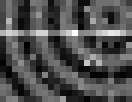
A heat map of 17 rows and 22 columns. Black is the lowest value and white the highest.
On average the colour sits 30% of the way up the scale. Rings spread out from the top right. Row 6 differs from the rows beside it.
